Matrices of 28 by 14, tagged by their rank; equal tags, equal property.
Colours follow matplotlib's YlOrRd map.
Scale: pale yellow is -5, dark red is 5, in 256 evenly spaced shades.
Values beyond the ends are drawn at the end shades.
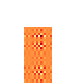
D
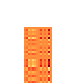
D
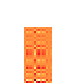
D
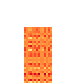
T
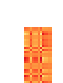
D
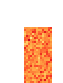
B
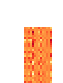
T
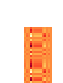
D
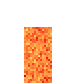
B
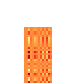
D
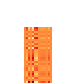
D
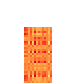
T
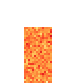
B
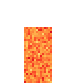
B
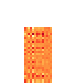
T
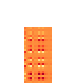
D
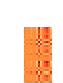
D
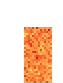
B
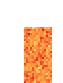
B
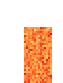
B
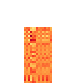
T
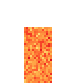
B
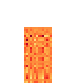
T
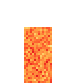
B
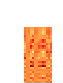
T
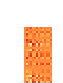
T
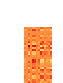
T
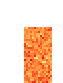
B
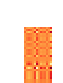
D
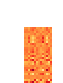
T
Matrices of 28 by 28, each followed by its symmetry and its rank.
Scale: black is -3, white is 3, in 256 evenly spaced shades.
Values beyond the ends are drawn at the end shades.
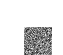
symmetric, full rank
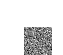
antisymmetric, full rank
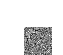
symmetric, full rank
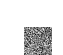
antisymmetric, full rank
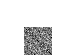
symmetric, full rank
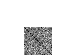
symmetric, full rank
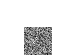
neither, full rank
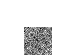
symmetric, full rank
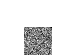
neither, full rank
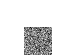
neither, full rank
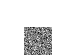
antisymmetric, full rank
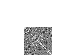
symmetric, full rank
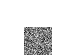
neither, full rank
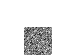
symmetric, full rank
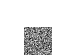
neither, full rank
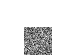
neither, full rank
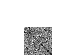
symmetric, full rank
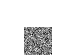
antisymmetric, full rank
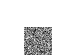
antisymmetric, full rank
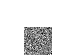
antisymmetric, full rank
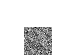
antisymmetric, full rank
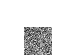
neither, full rank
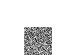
neither, full rank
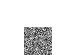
antisymmetric, full rank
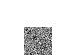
symmetric, full rank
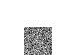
neither, full rank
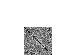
symmetric, full rank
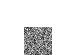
neither, full rank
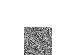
antisymmetric, full rank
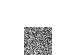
antisymmetric, full rank
